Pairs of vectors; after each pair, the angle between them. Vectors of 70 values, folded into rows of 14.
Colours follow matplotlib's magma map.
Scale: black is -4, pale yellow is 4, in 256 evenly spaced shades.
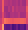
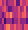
partly opposed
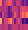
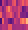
nearly opposite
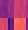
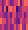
orthogonal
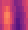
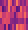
orthogonal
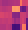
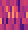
orthogonal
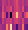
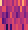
partly opposed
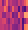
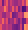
nearly parallel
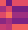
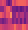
nearly parallel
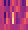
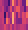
nearly parallel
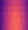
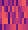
orthogonal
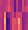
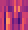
nearly opposite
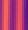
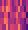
partly aligned
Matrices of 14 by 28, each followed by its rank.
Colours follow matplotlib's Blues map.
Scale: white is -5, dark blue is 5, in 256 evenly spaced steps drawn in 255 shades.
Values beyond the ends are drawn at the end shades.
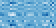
two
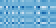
one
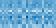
two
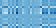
one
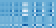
one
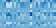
two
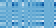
one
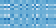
one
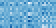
two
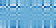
one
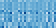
two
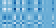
one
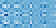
two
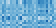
two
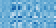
two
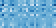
two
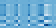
one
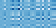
one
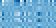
two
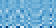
two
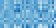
two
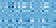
two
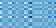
one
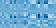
two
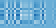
one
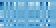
one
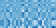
two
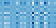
one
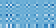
one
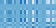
one
